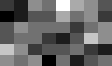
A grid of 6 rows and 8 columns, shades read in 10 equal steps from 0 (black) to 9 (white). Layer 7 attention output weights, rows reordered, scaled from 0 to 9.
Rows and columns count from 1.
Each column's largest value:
7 5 5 4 9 6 7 5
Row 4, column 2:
4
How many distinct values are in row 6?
5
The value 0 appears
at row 2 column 1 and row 6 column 4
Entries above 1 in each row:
7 6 8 7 7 6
